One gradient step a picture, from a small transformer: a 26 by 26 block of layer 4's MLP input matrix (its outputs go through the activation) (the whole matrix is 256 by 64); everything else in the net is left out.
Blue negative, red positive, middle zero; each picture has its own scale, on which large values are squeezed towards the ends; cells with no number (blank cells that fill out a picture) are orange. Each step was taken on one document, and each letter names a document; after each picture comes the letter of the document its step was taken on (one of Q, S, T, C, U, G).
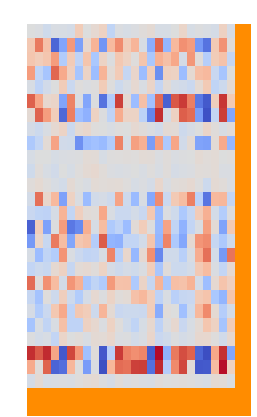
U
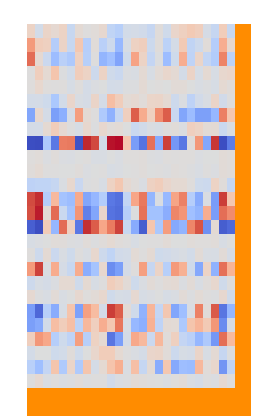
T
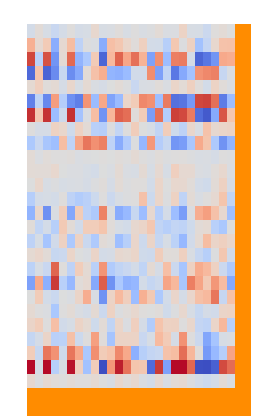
U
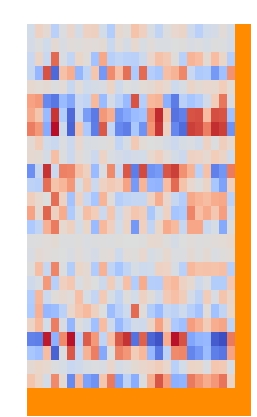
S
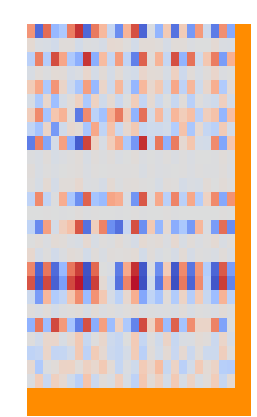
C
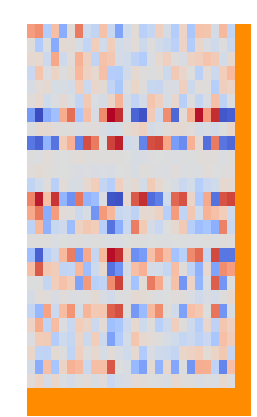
T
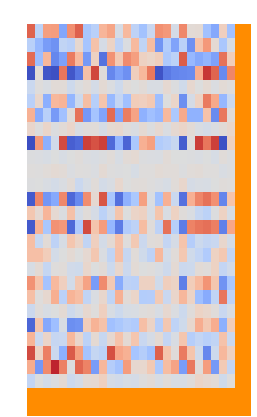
U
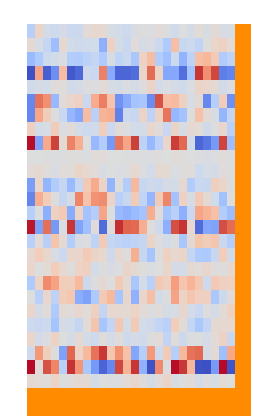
U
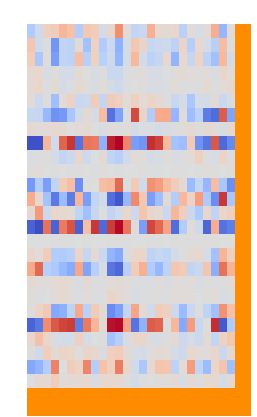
T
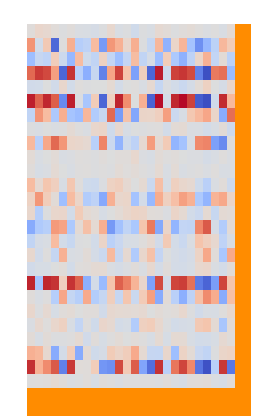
U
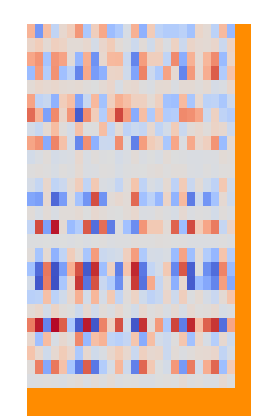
C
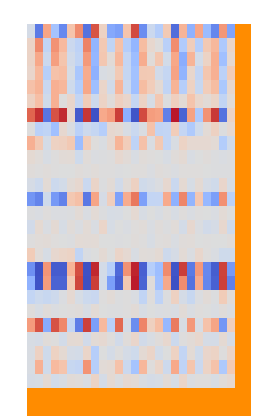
C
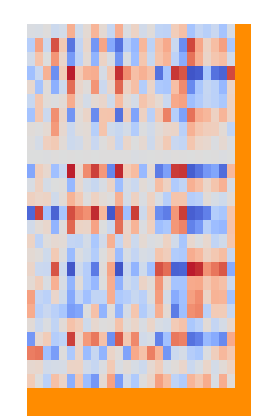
S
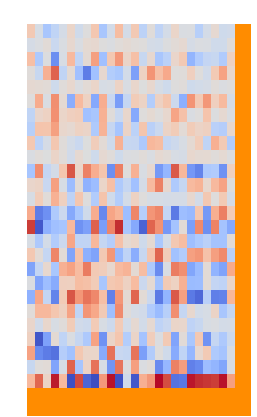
S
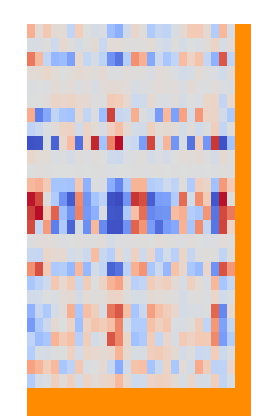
T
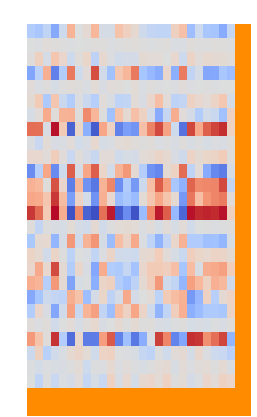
S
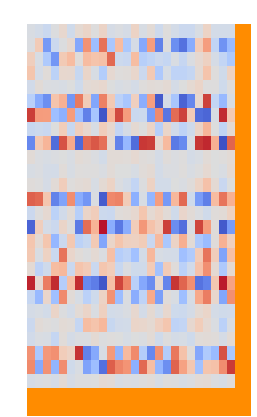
U
